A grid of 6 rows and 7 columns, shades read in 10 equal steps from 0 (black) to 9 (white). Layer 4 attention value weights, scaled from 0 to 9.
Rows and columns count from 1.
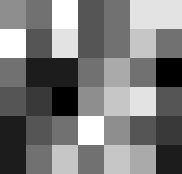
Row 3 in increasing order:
0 1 1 4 4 4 6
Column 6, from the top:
8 7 4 8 3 6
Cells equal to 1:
5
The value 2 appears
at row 4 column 2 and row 5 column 7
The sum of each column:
23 17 29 28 33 36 18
